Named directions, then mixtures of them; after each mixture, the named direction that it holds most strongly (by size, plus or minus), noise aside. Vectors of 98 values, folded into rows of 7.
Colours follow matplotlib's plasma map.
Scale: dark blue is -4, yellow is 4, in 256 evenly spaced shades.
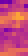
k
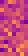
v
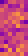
v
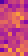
v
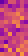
v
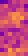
k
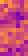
k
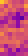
k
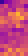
k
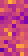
v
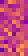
v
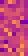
v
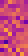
v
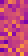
v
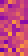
v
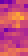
k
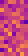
v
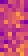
v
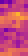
k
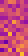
v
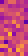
v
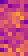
v
